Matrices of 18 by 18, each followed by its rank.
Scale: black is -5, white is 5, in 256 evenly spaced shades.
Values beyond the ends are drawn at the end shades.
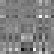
two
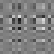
one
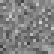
full rank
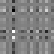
one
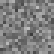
full rank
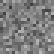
full rank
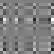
one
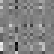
two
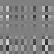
one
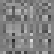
two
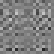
two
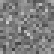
full rank
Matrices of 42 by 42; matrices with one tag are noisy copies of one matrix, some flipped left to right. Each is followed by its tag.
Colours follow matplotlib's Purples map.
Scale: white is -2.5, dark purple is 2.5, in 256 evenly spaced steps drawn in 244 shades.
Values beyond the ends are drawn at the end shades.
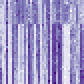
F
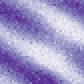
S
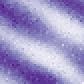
S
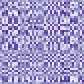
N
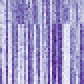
F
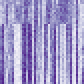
F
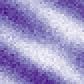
S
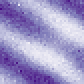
S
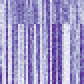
F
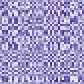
N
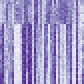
F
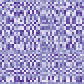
N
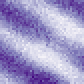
S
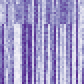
F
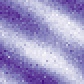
S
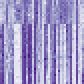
F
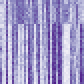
F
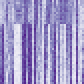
F
